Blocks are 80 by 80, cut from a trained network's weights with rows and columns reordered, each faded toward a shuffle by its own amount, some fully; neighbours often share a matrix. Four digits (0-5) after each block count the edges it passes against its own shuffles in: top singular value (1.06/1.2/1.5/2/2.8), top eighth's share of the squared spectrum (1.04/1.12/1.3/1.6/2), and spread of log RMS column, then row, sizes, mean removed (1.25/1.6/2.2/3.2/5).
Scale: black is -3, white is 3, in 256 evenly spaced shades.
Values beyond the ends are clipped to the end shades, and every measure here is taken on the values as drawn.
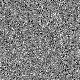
2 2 0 0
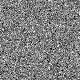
0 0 0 0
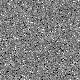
0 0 0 0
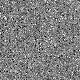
1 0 0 0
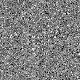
2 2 0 2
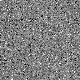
1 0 0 0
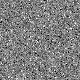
0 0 0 0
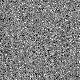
2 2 0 1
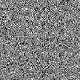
4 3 2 2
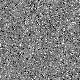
0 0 0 0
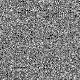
1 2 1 1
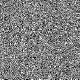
3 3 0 2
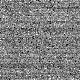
3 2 0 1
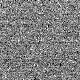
2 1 0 0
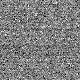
1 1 1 0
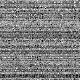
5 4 2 2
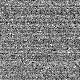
3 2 0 0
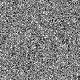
3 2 0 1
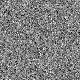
2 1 0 0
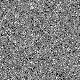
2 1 0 0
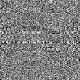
4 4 2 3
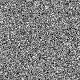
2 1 0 0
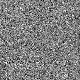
2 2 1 1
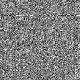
3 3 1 2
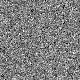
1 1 0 0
